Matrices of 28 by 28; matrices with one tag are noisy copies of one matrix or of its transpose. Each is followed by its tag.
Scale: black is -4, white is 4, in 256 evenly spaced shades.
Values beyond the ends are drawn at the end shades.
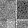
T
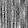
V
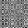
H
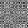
H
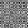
H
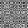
H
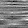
V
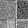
T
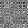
H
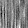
V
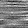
V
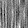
V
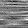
V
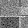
T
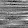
V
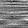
V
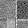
T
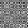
H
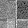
T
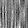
V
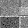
T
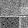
T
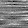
V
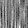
V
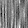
V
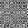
H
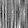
V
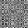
H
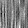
V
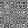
H
